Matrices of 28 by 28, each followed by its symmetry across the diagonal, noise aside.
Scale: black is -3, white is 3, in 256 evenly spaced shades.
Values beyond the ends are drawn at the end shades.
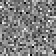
neither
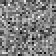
neither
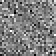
antisymmetric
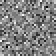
symmetric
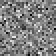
neither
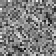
symmetric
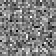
antisymmetric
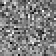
antisymmetric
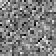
symmetric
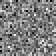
symmetric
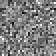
symmetric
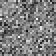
symmetric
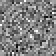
symmetric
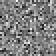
antisymmetric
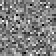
neither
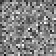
symmetric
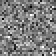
neither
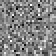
neither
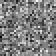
antisymmetric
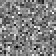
neither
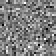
antisymmetric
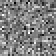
antisymmetric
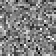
antisymmetric
